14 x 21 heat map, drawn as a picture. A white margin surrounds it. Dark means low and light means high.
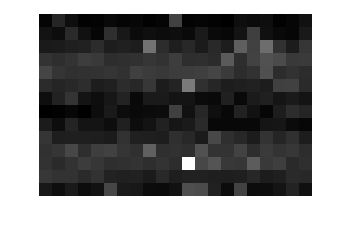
The bottom middle is the ninth with the highest average. No seam splits the table. The values are skewed, with a long tail toward high values. Stripes running across repeat 2 times from top to bottom. The bottom middle is the roughest part.
